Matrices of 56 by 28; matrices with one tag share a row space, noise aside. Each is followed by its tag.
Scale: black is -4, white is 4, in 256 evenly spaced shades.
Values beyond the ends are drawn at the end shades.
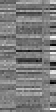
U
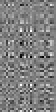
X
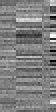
U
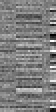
U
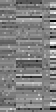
U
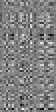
X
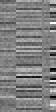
U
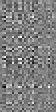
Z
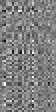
Z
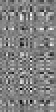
X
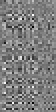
Z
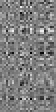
X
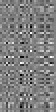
X
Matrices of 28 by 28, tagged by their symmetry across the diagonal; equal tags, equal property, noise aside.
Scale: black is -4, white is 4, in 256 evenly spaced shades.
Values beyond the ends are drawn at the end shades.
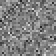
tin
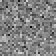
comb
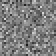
comb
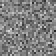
comb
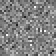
tin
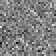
comb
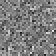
tin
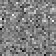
comb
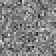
comb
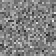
comb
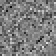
tin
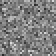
comb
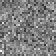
comb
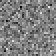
tin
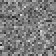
comb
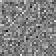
tin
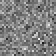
tin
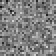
tin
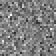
comb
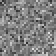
tin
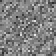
tin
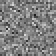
comb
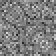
tin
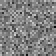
tin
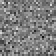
comb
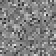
tin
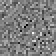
tin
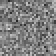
comb
